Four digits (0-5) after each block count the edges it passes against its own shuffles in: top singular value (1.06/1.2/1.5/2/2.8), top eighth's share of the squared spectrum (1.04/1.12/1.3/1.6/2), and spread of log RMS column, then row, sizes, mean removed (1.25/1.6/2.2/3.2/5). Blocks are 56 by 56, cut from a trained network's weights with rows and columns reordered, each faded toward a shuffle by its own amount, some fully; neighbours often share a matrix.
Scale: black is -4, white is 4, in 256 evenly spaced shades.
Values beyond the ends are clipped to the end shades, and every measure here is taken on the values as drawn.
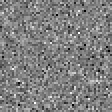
1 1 0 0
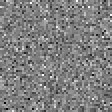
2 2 0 1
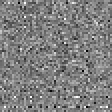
2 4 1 2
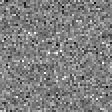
0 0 0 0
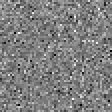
2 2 1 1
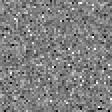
0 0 0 0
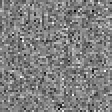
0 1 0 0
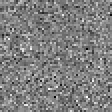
0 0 0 0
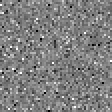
1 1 0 0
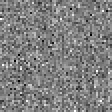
1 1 0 0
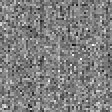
2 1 0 0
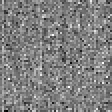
2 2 0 1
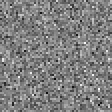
1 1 0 0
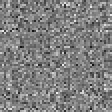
3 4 1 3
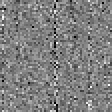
3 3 3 0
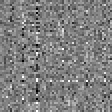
4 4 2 1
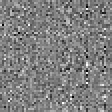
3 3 2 1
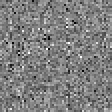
3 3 2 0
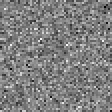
2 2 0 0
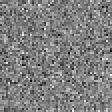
2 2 1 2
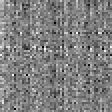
4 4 1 3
